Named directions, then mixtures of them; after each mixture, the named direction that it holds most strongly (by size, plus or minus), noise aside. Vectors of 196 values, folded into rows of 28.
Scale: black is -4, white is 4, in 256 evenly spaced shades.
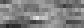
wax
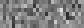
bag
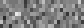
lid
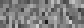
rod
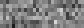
bag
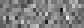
bag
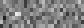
lid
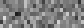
lid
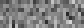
rod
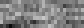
wax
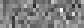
bag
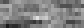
wax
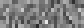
rod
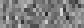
bag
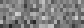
lid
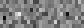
lid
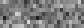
lid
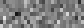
lid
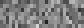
rod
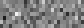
lid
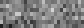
lid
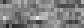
wax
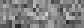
bag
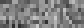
rod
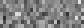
lid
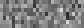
bag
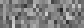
bag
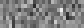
bag
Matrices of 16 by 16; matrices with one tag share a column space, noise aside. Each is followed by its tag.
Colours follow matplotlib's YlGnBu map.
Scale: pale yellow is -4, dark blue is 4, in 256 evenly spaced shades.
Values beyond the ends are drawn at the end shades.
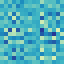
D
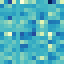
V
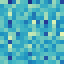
V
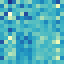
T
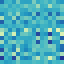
D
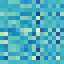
D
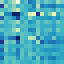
T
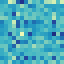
V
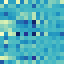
V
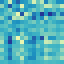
T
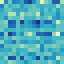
V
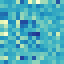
V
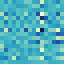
D
